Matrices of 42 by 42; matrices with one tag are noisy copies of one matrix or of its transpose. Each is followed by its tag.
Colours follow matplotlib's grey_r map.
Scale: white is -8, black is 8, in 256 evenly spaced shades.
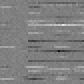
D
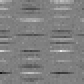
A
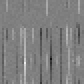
D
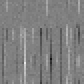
D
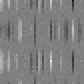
A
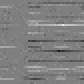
D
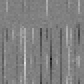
D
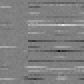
D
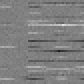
D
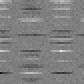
A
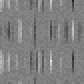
A
